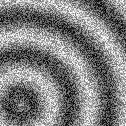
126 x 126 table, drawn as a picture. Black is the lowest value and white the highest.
No overall slope runs across the table. Rings spread out from the bottom left. No single row or column stands out from its neighbours. There is no seam. On average the colour sits 50% of the way up the scale.
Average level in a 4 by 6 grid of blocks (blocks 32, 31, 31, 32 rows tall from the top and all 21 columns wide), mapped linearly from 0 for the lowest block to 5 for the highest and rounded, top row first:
1 2 2 4 2 1 | 2 2 4 3 1 4 | 4 4 2 2 2 3 | 0 0 5 0 4 1
